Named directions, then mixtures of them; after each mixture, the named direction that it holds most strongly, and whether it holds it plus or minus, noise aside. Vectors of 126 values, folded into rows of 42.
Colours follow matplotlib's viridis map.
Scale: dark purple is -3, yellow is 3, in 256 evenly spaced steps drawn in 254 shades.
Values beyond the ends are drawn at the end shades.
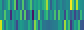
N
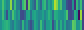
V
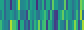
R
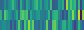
R, minus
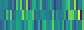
V, minus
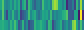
V, plus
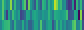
V, plus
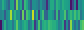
N, minus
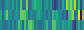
V, minus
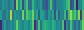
N, minus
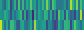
N, plus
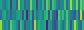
R, plus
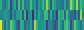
N, plus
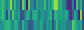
V, plus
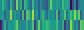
N, minus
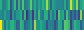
N, plus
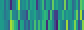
R, plus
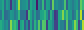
R, plus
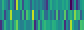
N, minus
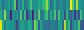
N, plus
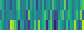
R, plus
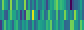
N, minus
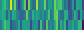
V, plus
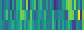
V, minus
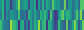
R, plus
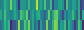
R, minus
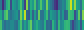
V, minus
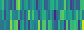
R, plus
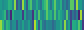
N, plus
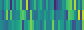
V, minus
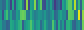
V, minus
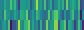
R, minus
